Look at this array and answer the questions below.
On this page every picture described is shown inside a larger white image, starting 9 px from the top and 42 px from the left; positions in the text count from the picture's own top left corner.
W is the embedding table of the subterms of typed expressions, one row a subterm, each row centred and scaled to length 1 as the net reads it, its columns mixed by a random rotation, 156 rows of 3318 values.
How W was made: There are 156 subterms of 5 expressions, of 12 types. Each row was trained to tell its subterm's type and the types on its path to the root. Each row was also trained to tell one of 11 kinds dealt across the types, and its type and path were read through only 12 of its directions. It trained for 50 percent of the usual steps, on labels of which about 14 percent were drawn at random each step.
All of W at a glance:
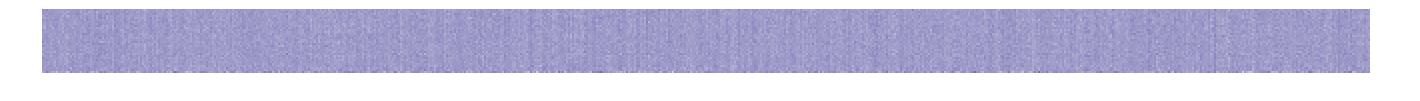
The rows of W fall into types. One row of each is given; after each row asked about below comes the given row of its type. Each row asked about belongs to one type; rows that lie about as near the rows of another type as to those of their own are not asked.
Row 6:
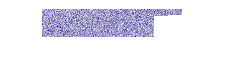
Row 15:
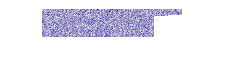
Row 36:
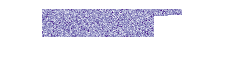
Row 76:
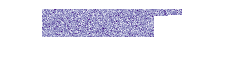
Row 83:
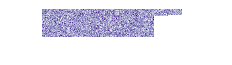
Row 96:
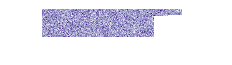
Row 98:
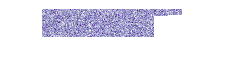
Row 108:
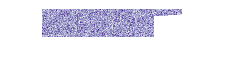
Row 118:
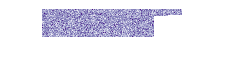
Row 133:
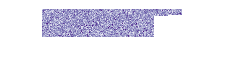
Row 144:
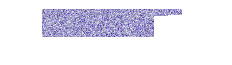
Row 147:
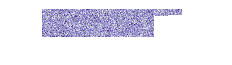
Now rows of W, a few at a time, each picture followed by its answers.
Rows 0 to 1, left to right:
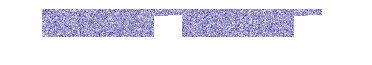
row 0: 83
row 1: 133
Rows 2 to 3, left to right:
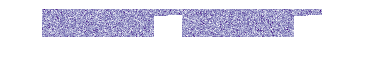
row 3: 144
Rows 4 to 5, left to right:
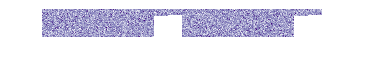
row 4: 36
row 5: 133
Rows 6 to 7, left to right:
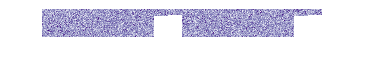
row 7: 36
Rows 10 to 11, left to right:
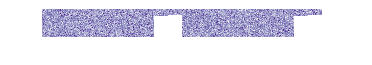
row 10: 147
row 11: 98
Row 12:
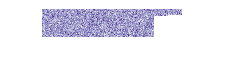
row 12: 144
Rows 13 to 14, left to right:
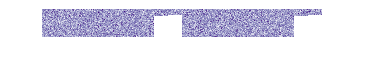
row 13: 83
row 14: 15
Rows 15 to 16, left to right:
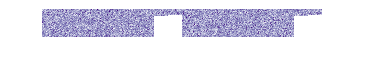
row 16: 96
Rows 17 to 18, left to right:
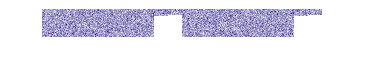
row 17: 6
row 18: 76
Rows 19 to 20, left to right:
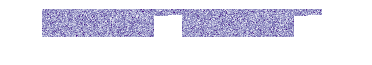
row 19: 108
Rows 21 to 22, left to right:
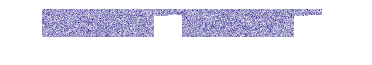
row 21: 15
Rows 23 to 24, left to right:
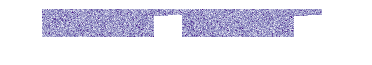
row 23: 76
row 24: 6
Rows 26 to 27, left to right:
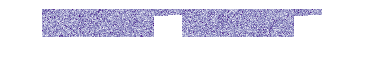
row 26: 83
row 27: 96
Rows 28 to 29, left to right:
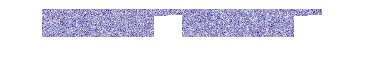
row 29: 98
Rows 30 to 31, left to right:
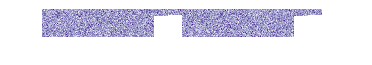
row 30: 118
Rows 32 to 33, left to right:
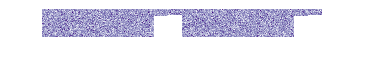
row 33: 76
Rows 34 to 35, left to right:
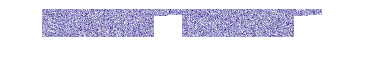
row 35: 108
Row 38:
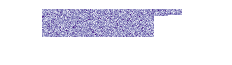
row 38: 6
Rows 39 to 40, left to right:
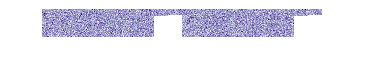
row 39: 118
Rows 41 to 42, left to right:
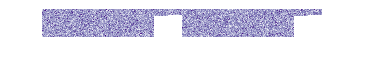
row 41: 133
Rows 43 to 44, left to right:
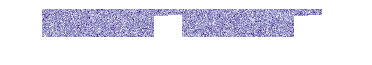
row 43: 96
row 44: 108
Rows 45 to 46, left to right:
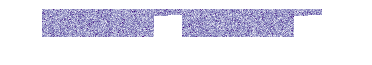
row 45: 6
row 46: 6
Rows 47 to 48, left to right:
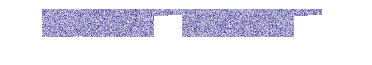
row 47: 83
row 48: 98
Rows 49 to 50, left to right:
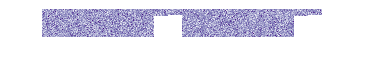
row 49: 76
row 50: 144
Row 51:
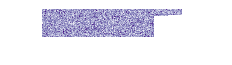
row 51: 108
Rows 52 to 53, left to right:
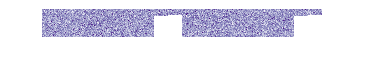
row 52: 144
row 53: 133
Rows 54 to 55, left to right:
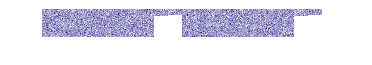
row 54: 98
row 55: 147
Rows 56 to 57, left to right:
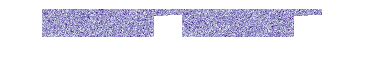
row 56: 96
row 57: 15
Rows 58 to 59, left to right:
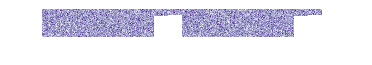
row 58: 108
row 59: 98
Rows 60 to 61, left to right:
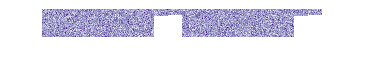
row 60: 147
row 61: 118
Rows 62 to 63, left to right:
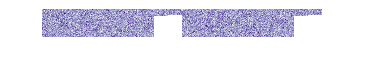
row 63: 96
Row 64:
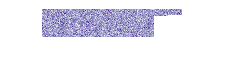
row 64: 144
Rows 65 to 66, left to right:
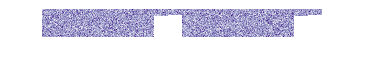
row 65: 133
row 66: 147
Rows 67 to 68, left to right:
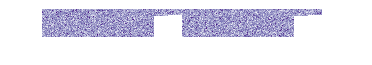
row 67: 96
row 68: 133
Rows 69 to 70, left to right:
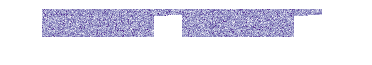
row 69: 144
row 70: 96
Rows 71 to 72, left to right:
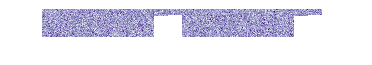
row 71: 6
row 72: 147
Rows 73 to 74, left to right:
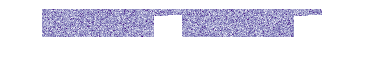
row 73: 83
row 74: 147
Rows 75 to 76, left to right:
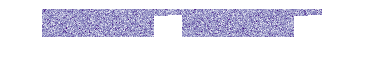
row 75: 133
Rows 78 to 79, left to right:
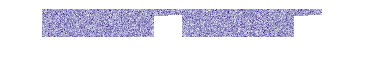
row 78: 15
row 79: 96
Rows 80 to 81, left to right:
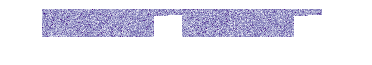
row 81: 133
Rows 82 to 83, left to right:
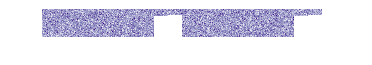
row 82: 98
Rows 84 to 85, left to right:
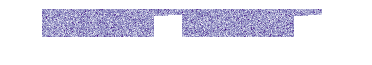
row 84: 96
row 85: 108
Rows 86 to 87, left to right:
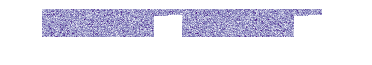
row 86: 6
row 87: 133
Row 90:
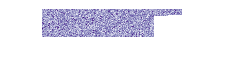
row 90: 15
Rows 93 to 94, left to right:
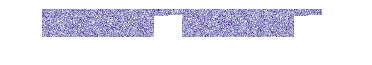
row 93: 96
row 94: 144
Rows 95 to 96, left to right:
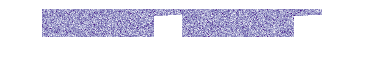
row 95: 108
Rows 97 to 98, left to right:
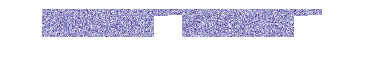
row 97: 36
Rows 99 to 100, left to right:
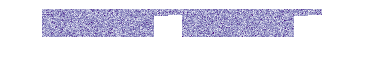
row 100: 36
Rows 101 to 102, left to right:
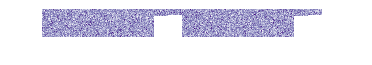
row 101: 144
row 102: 96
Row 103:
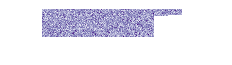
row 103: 6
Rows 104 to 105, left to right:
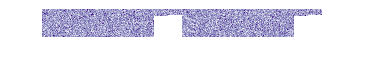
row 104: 147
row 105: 144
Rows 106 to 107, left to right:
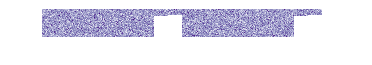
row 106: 98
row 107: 144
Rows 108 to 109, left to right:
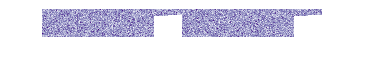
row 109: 98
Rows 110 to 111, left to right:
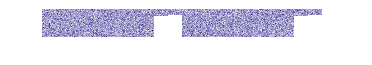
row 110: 6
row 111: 6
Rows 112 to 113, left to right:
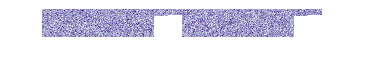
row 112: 133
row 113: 15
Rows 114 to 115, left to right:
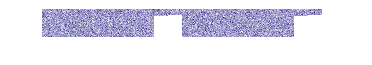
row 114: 96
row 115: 108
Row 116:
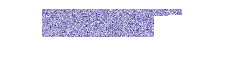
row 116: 133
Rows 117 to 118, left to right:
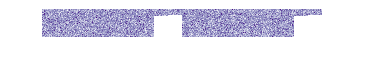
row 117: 6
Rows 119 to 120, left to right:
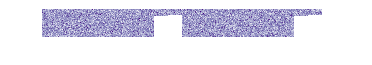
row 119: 118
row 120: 15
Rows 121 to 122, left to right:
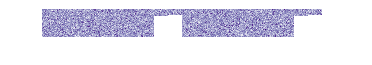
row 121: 83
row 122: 133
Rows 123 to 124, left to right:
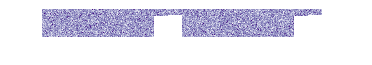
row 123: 118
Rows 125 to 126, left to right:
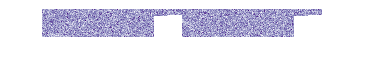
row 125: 98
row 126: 118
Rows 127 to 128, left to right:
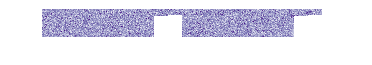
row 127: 36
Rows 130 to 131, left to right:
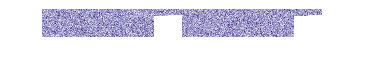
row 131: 144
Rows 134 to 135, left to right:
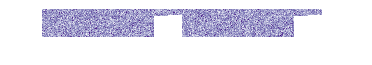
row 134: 108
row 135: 98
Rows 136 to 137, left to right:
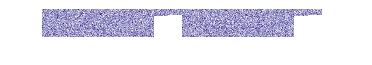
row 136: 144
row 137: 36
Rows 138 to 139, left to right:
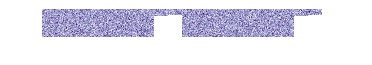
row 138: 133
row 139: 15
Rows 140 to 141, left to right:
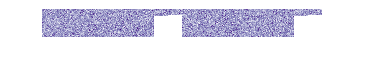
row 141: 144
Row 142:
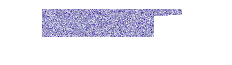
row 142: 118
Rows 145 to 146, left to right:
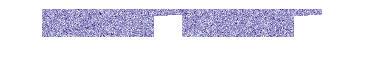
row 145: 118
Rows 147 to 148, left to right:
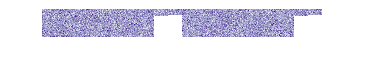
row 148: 133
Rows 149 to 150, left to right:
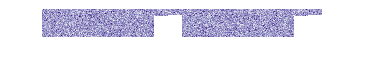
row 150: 147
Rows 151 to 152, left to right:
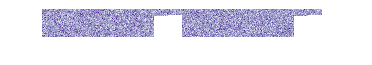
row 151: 83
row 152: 144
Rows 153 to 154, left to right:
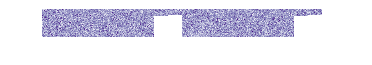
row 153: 76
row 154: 98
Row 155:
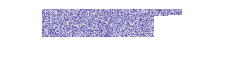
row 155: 6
